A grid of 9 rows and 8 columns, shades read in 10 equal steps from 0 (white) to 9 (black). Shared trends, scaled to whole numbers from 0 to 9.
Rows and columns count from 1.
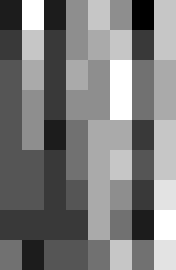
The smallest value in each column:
5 0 6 3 2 0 5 0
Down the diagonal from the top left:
8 2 7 4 3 2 7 0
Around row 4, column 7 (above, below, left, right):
5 7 0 3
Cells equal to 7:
13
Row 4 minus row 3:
0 1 0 1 0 0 0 0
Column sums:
57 40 64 44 30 22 59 16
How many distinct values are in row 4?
6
